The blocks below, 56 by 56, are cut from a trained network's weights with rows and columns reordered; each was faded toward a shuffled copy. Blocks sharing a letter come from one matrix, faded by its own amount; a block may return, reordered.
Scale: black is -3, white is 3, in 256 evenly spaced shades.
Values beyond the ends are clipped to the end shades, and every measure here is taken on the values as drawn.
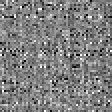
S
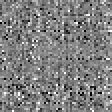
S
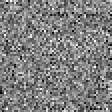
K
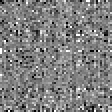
S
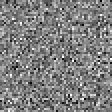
K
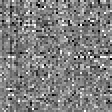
S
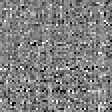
S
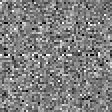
K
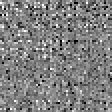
S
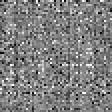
S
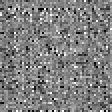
S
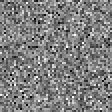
K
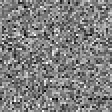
K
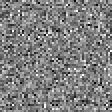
K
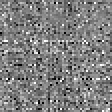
S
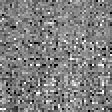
S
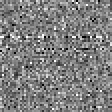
K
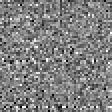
K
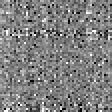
S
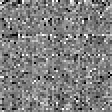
S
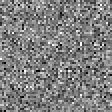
K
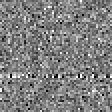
K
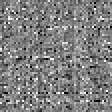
S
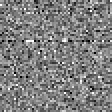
K
